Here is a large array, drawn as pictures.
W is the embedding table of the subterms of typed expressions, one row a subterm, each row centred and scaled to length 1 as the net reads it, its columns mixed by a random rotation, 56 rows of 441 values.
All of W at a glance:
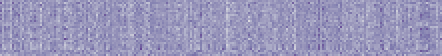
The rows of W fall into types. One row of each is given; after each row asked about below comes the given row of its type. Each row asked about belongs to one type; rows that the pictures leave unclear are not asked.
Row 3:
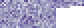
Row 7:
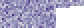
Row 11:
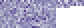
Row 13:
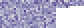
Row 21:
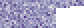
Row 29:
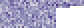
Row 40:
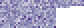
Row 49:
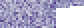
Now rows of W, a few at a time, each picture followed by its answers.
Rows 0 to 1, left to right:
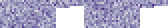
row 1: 29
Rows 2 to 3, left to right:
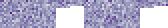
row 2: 3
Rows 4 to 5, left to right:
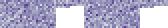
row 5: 7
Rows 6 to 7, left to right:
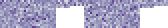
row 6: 11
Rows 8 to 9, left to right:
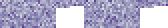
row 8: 21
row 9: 3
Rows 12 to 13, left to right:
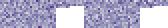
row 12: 7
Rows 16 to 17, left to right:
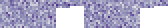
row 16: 29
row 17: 21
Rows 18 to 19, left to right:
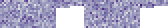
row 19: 29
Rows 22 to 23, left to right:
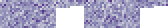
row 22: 11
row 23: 3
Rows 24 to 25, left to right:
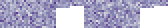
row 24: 49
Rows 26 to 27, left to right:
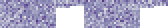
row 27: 11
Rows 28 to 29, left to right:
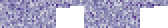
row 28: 29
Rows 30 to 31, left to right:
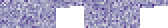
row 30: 3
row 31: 29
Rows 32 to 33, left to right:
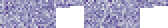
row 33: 3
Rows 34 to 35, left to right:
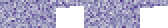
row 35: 7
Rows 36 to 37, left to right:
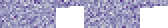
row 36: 13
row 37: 7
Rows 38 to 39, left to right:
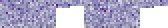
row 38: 29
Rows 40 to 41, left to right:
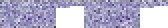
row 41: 11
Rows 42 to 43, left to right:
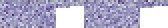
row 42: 7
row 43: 13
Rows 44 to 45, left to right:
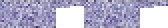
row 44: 49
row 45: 3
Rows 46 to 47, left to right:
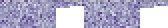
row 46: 3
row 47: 49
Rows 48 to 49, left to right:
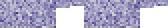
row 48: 49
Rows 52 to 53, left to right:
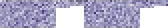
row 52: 11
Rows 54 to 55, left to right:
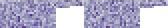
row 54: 21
